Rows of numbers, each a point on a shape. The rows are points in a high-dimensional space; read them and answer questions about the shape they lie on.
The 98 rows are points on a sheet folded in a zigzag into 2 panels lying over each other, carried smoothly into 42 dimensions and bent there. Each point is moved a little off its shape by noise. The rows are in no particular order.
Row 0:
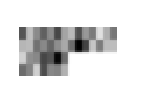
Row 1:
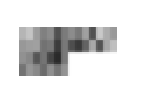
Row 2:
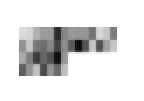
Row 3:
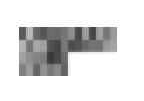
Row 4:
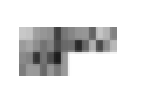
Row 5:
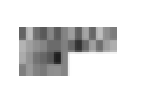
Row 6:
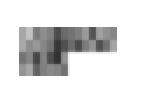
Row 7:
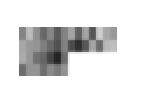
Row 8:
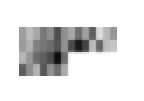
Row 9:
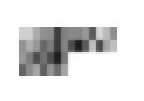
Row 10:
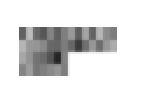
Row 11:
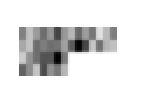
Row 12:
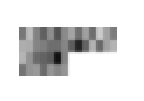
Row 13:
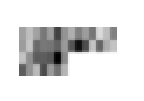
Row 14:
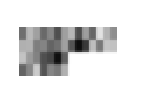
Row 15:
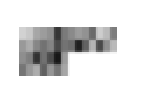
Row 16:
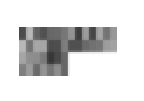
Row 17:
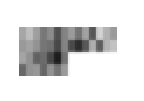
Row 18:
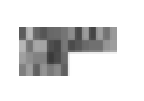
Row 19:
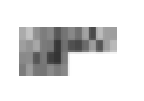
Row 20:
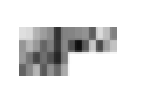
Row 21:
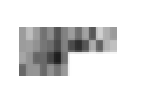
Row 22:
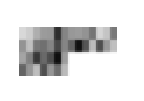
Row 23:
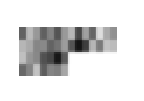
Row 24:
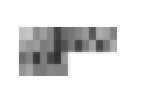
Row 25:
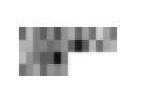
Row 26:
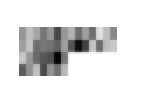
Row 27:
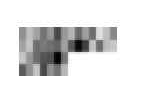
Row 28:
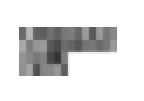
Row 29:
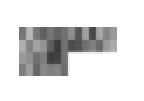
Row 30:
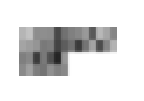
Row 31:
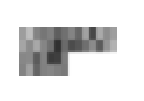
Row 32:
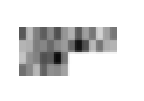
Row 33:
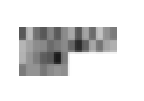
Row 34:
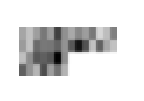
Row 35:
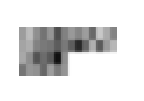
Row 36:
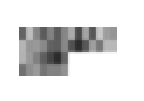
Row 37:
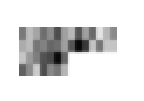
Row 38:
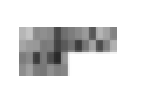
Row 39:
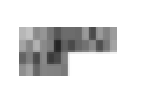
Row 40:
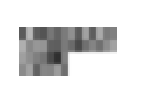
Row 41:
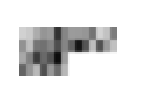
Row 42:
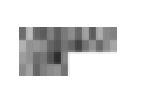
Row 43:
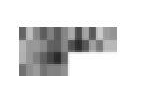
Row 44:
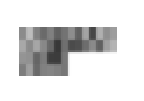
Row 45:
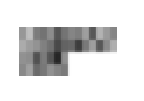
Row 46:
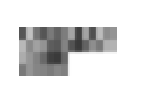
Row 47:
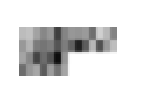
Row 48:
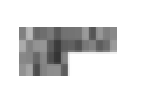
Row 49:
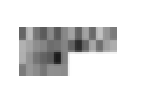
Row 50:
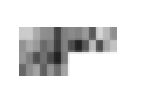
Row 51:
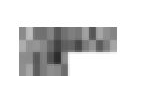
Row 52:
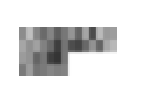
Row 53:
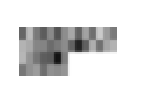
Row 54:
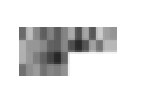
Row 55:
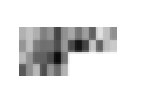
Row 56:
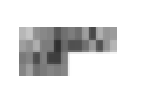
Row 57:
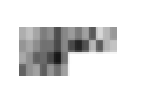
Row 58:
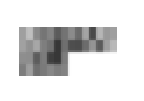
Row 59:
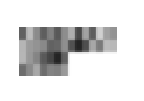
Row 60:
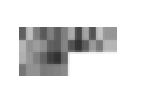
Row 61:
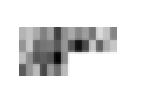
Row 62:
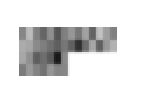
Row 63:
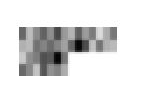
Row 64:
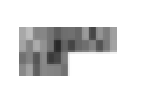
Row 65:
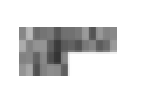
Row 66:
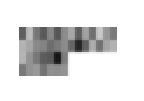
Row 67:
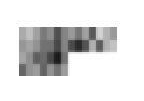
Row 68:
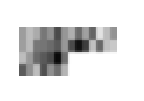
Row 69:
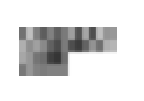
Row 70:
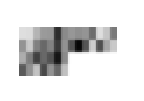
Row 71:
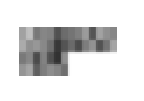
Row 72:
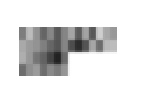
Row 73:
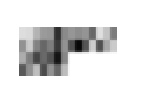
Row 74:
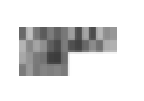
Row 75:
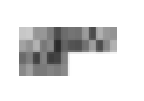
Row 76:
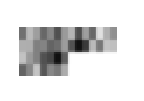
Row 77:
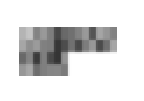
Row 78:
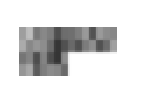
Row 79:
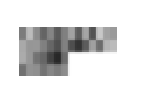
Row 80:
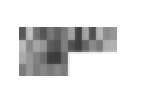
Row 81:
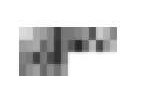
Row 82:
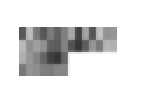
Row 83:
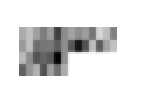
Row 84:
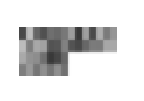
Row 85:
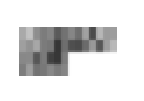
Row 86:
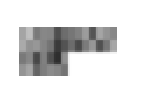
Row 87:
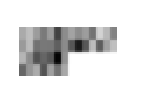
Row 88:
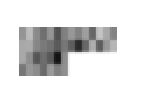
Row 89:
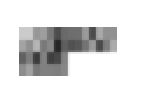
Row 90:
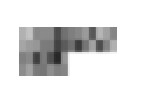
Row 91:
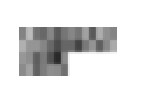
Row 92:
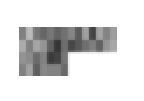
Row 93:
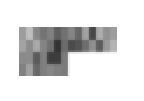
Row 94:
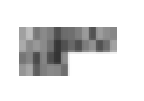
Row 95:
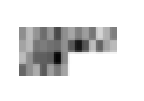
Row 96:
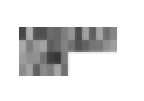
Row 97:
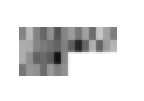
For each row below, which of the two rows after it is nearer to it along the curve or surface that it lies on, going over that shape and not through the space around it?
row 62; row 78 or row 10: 10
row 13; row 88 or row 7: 88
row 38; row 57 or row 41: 41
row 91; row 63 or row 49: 49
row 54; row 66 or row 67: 67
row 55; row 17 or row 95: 17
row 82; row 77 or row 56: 56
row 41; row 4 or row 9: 4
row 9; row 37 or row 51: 37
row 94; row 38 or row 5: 38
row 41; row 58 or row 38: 38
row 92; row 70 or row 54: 54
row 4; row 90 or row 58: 90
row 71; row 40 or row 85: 40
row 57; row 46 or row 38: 46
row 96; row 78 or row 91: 91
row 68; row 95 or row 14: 14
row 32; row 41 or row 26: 26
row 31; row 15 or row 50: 50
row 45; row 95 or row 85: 95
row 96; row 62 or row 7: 62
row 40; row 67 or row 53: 53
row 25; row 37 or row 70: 37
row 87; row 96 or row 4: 4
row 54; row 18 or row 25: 18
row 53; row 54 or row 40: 40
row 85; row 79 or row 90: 79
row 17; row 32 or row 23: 23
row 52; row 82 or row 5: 82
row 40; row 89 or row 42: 42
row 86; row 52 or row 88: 88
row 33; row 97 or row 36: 97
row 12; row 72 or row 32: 32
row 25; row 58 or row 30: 30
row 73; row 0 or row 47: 47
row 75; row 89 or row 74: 89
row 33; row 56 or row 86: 86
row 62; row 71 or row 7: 71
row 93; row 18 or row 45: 18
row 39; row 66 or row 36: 36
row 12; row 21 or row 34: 34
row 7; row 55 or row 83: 55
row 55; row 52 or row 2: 2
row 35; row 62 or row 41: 62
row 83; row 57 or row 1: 57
